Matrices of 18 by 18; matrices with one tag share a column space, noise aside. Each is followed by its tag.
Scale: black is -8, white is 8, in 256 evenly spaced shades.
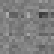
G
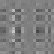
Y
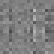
Y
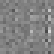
Y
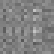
Y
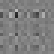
G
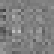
Y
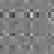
G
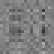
Y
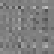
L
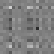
L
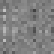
Y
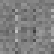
Y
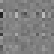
G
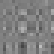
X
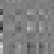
X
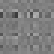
G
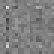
L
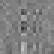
X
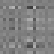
L
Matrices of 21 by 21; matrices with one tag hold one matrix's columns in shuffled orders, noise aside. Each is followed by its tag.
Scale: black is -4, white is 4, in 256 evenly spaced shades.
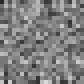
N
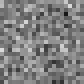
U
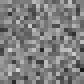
U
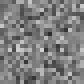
U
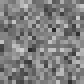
U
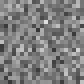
U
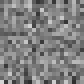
N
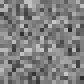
U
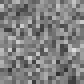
U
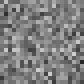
U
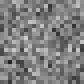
U
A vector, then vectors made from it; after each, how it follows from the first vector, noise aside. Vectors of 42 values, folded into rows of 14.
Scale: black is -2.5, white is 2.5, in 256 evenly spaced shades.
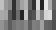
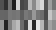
wrapped around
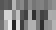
reversed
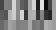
negated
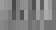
shrunk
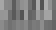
shrunk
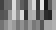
negated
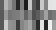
wrapped around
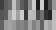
negated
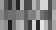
wrapped around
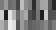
wrapped around
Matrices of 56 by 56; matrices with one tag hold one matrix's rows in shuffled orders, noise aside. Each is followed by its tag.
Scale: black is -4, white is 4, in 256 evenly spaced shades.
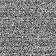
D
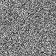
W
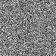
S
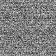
D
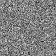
W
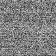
D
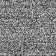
D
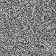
W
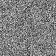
S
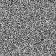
W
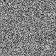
W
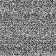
D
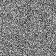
S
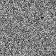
W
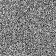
S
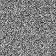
W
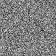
W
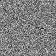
W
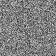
S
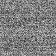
D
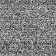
D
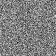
S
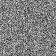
S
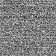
D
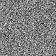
W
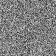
S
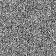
S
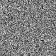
W
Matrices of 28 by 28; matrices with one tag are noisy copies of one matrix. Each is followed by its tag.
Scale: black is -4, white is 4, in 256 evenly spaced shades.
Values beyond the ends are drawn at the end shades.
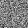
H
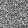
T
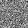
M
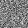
H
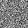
M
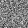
H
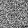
T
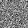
M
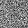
T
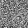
H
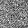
T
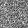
T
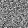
H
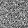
T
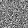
M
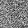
T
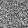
T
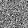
M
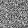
T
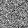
T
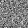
H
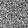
T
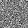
M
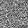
T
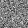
H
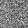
T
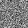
M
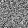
H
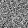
H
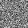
M
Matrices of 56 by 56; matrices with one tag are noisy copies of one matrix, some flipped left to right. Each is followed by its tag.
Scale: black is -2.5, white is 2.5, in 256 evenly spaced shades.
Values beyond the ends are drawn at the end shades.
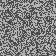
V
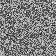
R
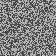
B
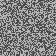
B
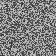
B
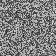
V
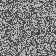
V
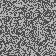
V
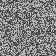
V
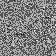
R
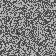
V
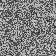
V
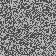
R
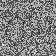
V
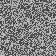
R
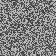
B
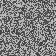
V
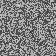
V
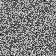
B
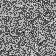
V
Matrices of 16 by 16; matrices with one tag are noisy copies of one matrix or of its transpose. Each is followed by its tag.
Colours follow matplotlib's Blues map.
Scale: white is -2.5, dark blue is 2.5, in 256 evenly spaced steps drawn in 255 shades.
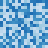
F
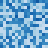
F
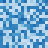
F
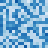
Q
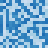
Q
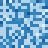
F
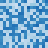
F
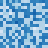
F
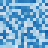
Q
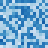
Q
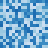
F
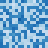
F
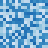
F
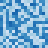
Q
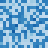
F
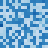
F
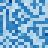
Q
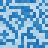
Q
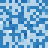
F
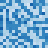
Q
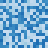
F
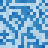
Q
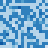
Q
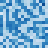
Q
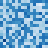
F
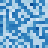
Q
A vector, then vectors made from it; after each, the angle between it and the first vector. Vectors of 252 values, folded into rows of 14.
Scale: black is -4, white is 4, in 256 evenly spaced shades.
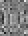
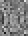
nearly parallel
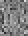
nearly parallel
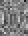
nearly opposite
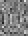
nearly parallel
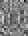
nearly opposite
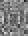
nearly opposite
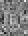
nearly parallel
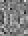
nearly parallel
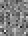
partly aligned
